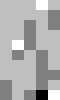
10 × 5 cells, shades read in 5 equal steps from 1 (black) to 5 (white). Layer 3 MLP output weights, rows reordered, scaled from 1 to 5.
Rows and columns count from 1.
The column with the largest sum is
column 2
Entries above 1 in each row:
5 5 5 5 5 5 5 5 5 4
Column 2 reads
4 4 4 4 5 3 4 4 4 4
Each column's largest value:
4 5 4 5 5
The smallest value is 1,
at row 10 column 4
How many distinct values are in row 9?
2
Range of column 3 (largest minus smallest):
1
